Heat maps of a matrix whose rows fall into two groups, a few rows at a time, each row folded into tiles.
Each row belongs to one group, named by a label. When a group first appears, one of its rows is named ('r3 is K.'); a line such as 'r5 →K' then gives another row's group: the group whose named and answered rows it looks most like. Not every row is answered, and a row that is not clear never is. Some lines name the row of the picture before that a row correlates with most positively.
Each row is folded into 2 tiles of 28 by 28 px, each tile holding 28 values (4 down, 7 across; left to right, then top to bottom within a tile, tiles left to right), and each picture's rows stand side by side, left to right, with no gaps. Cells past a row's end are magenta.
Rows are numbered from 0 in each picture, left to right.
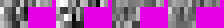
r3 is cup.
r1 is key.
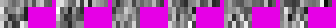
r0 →cup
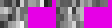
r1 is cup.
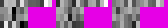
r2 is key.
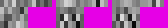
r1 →key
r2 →key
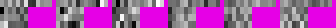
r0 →key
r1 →key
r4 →key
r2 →key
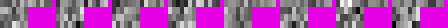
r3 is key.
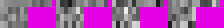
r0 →key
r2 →cup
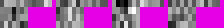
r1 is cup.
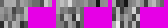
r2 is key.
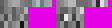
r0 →key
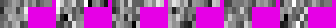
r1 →cup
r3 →key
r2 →key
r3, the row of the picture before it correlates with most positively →1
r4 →cup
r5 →key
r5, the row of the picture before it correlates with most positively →0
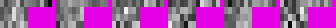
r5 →key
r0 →cup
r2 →cup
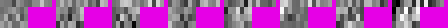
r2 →key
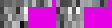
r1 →cup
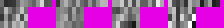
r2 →key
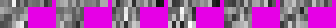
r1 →key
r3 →cup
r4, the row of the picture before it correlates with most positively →0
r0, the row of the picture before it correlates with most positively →3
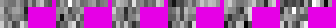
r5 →cup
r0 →cup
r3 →key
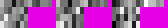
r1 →key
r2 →key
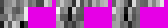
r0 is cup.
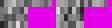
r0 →key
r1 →cup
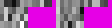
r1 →cup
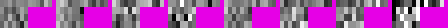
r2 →cup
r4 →cup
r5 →cup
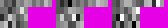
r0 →key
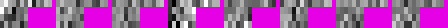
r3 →key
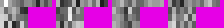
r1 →cup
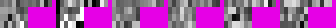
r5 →key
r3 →cup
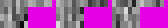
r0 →key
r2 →cup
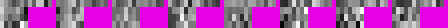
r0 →cup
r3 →cup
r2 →cup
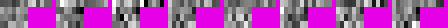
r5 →cup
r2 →cup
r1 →key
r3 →cup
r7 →cup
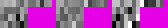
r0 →key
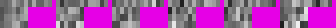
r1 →cup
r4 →cup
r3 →key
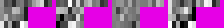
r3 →cup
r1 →key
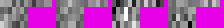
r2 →cup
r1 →key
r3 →key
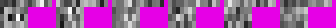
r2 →cup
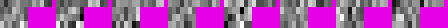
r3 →key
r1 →cup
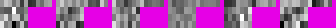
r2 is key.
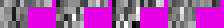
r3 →cup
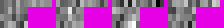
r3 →key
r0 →key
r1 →cup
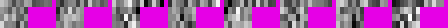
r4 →cup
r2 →cup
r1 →cup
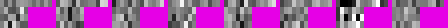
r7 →cup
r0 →key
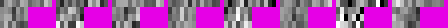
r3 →cup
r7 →key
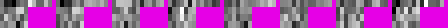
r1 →key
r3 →cup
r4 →key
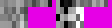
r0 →cup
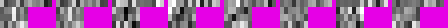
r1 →cup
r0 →cup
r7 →cup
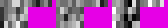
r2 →cup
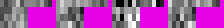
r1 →key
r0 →cup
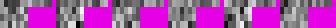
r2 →cup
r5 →cup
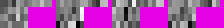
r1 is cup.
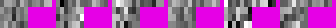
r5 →key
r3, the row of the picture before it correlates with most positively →2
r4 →cup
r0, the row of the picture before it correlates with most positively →2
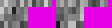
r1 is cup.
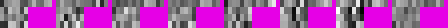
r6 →cup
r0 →key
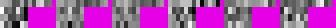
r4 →key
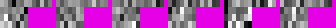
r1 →key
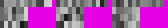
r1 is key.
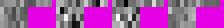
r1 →key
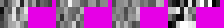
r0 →cup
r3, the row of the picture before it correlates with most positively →3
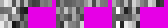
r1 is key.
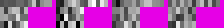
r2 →key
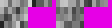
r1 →key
